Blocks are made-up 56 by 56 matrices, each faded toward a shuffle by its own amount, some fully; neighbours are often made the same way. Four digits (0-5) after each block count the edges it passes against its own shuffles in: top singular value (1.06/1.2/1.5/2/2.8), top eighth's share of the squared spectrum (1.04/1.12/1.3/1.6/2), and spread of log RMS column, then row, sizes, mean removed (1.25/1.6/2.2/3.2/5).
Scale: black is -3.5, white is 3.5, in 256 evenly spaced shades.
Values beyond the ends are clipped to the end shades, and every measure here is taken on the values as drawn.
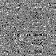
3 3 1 2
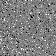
0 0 0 0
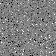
1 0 0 0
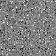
3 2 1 1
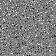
1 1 0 0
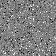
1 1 0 0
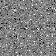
3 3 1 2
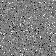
0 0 0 0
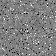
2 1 0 1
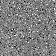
1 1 0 0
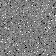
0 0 0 0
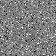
2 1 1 0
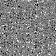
3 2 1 1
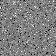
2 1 0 0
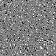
3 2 0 1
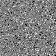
1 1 0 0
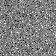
1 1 0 0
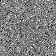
2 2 0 0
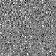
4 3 2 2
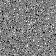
0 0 0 0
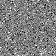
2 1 0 0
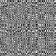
4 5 3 3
